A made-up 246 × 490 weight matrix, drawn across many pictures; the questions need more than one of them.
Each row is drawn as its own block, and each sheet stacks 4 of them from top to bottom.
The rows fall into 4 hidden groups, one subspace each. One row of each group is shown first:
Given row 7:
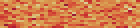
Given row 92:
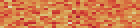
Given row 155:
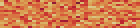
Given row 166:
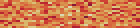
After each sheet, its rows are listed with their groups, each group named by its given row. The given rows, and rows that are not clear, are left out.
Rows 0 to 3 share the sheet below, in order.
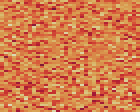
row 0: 92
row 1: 7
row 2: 155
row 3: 92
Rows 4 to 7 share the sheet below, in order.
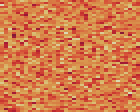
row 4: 92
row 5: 166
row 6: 166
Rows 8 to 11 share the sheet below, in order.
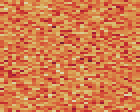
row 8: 92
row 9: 166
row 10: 7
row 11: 92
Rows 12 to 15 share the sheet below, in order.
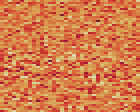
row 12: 166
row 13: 92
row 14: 166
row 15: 7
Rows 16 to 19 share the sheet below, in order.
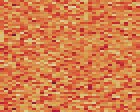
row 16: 155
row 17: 166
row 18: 92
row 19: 7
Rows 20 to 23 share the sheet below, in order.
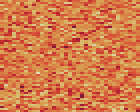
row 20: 92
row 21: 166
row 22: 7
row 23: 155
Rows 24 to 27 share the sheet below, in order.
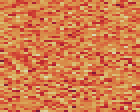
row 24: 166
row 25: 155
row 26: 92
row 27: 155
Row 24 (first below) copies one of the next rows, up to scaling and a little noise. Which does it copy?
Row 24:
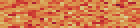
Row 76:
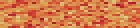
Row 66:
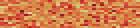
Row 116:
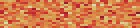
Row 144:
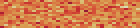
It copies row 76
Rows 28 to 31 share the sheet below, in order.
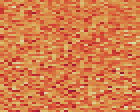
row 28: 166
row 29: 166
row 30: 7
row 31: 155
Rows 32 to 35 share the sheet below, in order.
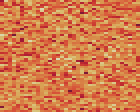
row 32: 155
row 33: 166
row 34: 166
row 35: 155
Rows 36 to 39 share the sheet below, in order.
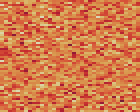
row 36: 92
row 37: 166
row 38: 92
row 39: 7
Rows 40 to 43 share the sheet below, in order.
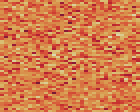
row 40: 166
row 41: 92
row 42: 155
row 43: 92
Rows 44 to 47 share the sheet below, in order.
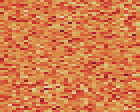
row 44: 7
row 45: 166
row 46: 155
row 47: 92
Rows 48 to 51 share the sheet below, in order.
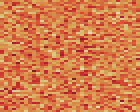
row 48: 7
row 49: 7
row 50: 155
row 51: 7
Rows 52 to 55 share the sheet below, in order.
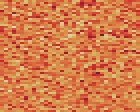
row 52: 7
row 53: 155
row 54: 92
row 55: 92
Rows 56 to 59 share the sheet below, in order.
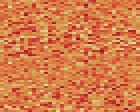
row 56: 92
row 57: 166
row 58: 92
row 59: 92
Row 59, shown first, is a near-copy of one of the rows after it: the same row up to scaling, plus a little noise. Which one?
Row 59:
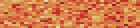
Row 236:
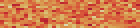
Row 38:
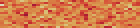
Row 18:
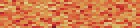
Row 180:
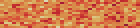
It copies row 180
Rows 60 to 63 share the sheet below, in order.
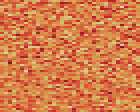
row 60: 166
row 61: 7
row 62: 92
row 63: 92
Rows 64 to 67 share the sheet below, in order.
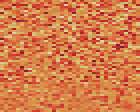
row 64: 7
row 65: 7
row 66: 166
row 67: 92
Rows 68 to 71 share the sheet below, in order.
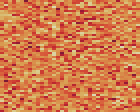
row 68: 7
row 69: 7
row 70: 7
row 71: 7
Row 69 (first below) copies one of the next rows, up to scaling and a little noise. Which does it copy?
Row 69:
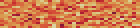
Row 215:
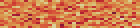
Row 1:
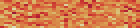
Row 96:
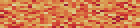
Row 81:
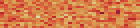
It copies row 215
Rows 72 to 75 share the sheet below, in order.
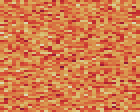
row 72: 155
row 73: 92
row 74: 166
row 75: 166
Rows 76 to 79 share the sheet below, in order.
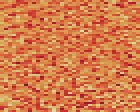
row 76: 166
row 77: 166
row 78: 7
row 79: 7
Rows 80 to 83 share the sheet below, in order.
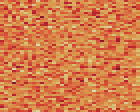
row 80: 92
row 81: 7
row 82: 7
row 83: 155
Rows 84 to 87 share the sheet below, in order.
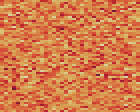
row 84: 166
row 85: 166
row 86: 155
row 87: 155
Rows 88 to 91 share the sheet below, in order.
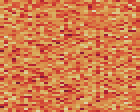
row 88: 7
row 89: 155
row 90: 155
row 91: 155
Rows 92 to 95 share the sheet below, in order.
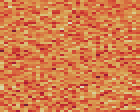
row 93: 155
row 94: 166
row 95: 155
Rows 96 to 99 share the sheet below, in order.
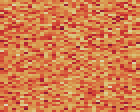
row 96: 7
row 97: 155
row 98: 166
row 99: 155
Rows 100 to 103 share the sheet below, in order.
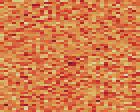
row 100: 92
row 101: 166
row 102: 155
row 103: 155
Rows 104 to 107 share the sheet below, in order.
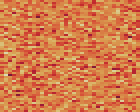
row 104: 7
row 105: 7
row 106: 7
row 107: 7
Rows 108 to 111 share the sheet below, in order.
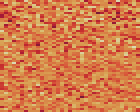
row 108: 7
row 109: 7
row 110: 166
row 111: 155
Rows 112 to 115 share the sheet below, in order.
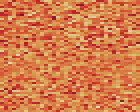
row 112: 166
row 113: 155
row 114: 92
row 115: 7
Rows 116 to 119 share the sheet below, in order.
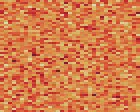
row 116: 166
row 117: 155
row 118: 155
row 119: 7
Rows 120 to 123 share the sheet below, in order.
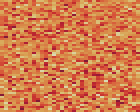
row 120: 7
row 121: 92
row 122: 92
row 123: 7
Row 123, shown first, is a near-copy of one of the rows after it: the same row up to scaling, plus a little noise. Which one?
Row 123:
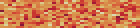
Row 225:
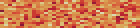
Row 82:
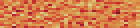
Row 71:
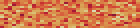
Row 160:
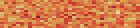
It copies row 225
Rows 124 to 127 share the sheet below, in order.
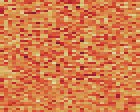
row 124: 166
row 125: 155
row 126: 7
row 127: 7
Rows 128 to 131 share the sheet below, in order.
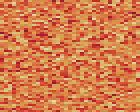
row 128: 155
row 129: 92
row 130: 166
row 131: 166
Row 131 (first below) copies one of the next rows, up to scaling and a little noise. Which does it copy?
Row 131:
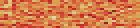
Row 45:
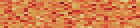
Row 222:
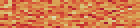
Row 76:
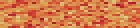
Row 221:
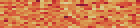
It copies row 222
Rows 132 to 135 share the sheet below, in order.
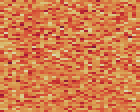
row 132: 7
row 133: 7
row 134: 92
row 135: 166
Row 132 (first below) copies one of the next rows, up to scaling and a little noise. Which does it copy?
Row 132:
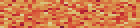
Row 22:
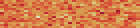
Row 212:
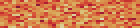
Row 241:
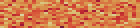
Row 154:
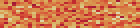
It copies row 241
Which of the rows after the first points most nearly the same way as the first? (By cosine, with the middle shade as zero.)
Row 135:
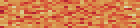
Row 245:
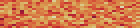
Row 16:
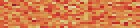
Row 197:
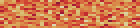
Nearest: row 197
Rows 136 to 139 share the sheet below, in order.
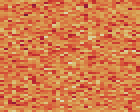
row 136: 92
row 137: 155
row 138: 155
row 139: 7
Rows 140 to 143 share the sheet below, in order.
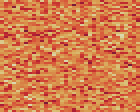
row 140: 166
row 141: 92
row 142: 7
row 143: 166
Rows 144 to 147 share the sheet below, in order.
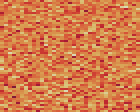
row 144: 166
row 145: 92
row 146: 166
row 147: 155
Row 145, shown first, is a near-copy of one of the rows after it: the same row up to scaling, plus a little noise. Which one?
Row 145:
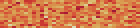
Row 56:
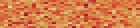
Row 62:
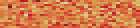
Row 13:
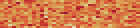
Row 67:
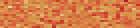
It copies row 13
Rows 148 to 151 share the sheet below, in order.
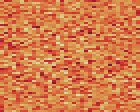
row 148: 155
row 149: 7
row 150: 92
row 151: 166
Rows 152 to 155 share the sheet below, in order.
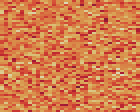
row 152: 166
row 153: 166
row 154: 7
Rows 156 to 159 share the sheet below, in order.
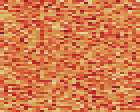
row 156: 7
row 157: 166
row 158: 7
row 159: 92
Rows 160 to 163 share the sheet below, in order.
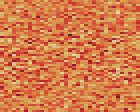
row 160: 7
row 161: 166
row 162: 7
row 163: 7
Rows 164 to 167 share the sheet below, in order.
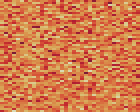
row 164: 155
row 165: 7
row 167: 7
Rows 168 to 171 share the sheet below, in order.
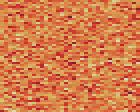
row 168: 166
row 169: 7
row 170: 155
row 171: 7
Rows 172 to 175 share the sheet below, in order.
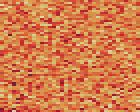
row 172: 92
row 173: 92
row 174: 7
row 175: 166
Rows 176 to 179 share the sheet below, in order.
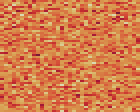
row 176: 7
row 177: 155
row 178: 155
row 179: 166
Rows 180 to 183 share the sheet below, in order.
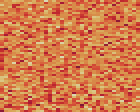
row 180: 92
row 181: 166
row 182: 166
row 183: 92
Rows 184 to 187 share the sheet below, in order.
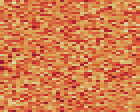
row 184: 155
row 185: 155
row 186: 166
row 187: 7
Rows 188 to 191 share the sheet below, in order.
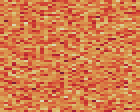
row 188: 155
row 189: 166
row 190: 7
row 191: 92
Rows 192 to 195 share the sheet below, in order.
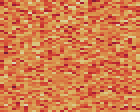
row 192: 155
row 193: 7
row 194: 166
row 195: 155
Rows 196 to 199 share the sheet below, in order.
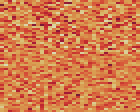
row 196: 92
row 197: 166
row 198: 92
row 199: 166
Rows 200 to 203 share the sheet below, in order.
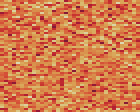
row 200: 92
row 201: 92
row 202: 7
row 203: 155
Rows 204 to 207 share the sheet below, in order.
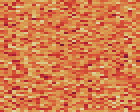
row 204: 7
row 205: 7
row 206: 92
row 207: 7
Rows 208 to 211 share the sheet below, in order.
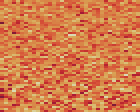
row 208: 155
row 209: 155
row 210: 155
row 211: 166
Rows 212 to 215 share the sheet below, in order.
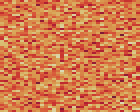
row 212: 7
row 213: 166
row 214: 155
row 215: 7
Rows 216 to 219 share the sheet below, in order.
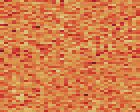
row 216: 155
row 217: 155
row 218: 155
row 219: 166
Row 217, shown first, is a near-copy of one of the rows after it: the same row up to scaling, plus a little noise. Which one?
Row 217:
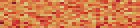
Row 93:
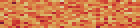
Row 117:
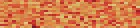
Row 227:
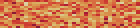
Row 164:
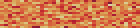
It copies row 93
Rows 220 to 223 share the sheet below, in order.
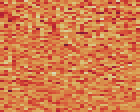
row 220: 7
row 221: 166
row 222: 166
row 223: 92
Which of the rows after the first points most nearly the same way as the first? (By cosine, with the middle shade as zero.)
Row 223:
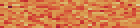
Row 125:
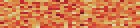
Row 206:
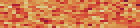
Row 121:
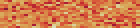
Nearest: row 125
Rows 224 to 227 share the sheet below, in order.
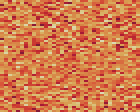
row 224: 92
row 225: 7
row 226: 7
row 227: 155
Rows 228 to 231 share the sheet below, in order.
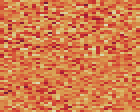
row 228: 92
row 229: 166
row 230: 155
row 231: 92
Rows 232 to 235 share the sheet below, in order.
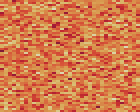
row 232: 92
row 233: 155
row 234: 7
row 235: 7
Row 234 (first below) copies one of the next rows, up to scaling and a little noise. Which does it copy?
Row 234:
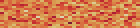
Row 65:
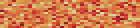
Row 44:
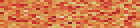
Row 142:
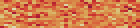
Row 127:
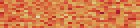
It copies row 44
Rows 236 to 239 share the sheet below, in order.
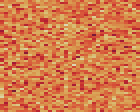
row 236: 92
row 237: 155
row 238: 7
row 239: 166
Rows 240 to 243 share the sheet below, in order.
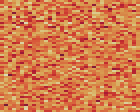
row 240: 92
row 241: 7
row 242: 7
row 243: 155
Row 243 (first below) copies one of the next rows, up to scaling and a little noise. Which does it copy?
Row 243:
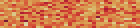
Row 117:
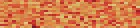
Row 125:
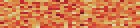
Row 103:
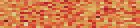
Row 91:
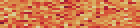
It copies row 103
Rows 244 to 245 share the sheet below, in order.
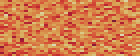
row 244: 166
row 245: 166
